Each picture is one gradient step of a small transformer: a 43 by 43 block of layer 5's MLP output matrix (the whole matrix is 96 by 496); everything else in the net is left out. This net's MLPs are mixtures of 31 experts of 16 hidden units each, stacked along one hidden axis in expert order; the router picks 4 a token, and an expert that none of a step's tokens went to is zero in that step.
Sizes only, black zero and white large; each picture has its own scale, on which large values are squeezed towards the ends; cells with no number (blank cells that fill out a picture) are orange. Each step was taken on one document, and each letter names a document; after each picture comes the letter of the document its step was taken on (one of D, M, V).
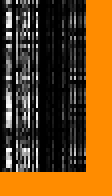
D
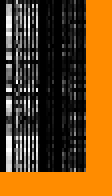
D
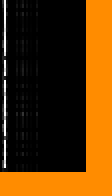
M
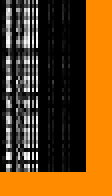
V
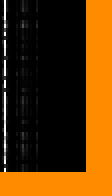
M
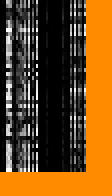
D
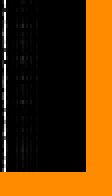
M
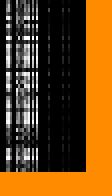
V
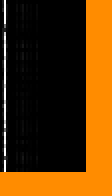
M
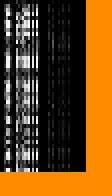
V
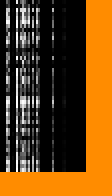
V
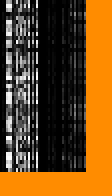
D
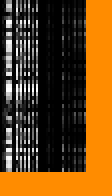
D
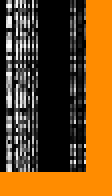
D
